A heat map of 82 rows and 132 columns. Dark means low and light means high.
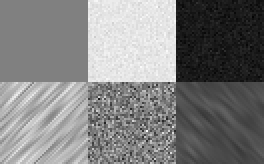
It is made of 2 by 3 panels. Panel 1,1: middling, flat. Panel 1,2: very high, fine-grained, faint in contrast. Panel 1,3: very low, fine-grained, faint in contrast. Panel 2,1: high, slanting up to the right. Panel 2,2: middling, fine-grained, strong in contrast. Panel 2,3: low, slanting down to the right, faint in contrast.
